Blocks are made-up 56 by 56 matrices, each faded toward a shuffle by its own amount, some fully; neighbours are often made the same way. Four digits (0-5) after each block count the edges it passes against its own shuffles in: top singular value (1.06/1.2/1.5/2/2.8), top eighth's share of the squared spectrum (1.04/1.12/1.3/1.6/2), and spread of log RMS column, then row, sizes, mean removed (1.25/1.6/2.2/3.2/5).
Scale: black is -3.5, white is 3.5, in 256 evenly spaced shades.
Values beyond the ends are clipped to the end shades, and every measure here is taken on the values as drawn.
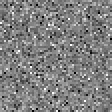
0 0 0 0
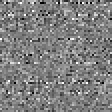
1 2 0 3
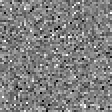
0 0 0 0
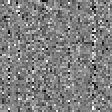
1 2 3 0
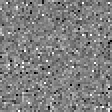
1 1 0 0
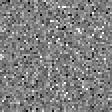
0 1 0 0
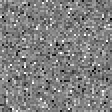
0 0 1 0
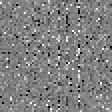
2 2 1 0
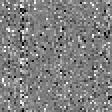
2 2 2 0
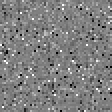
0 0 0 0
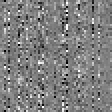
2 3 4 0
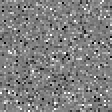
0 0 0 0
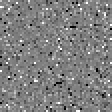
2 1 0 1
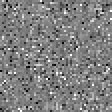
2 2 0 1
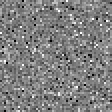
0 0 0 0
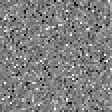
0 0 0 0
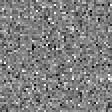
3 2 0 1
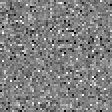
2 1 0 1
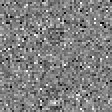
2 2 0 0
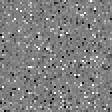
2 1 0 0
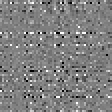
4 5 2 3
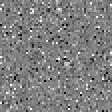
2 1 1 0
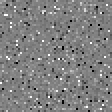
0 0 0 0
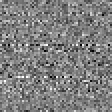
2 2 0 3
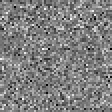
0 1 0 2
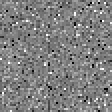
1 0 0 0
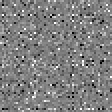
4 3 2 2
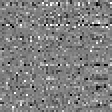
4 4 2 3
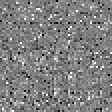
3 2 1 1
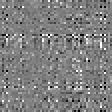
4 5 3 3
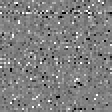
3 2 0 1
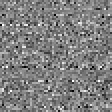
1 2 0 3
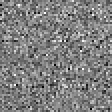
1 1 0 2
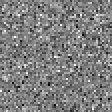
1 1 0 1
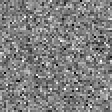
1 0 0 1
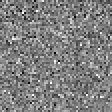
0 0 0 2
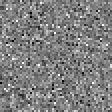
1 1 0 1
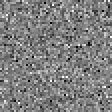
0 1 0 2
